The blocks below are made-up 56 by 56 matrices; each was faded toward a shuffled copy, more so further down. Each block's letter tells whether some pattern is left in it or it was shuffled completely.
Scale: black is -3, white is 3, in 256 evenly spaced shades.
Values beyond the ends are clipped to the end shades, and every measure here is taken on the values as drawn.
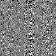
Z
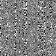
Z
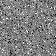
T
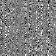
Z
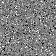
T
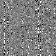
Z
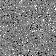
T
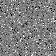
T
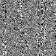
Z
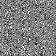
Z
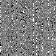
Z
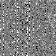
Z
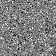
T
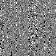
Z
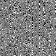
Z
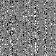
Z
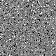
T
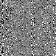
Z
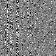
Z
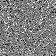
T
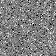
T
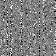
Z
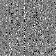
Z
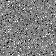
T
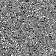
T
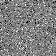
T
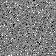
T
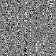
Z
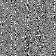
Z
